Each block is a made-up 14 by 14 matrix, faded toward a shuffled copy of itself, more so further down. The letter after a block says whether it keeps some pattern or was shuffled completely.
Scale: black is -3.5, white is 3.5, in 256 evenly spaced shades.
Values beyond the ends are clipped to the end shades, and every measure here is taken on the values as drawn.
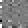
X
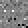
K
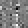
X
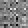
X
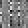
X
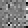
X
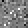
K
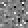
K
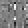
X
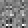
X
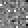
K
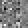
X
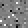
K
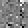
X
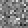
K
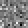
K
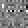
X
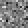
K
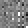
X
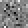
K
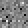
K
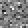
K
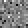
K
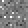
K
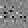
X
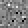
K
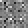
X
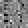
X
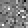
K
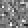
K
